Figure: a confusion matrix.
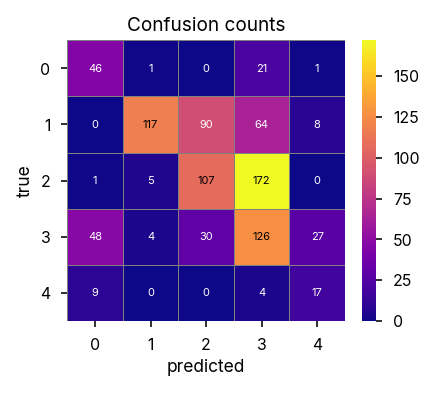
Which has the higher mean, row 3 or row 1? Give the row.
1
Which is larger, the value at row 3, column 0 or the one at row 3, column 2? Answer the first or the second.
the first
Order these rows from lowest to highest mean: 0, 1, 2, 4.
4, 0, 1, 2
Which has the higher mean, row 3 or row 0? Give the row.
3
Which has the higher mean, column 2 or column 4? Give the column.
2
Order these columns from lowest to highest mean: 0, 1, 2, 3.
0, 1, 2, 3
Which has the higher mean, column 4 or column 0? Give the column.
0
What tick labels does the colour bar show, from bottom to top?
0, 25, 50, 75, 100, 125, 150
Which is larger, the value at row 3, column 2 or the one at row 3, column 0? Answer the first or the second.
the second
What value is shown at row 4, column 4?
17
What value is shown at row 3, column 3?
126
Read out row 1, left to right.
0 117 90 64 8
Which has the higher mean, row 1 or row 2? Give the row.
2
